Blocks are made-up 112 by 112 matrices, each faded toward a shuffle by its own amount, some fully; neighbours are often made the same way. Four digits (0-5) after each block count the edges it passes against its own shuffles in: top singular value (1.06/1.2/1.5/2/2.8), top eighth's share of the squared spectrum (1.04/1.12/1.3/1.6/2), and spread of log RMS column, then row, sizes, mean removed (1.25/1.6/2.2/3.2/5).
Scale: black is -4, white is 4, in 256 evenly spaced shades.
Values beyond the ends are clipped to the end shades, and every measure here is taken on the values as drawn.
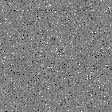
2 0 0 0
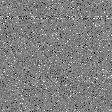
2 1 0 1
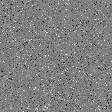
0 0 0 0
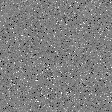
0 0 0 0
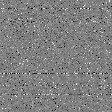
3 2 0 2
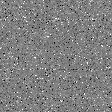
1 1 0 1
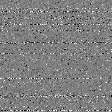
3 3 0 3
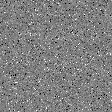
0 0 0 0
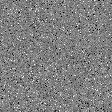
2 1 0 0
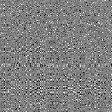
5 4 3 3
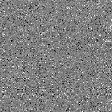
4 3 2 1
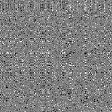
5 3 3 2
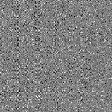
5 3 2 2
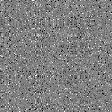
4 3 1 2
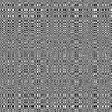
5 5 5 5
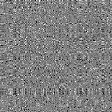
5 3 2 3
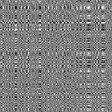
5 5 4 4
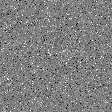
0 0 0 0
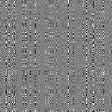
5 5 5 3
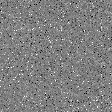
2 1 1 0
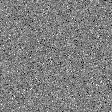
0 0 0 0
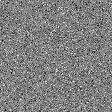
0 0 0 0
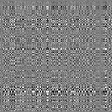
5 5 4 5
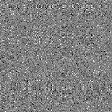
4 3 2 2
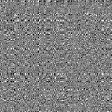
5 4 3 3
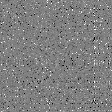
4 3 1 1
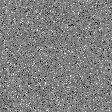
1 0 0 0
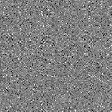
4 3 2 2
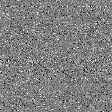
1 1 0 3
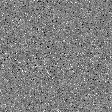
0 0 0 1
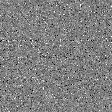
1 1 0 2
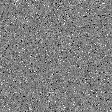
0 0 0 1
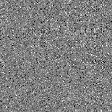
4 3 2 1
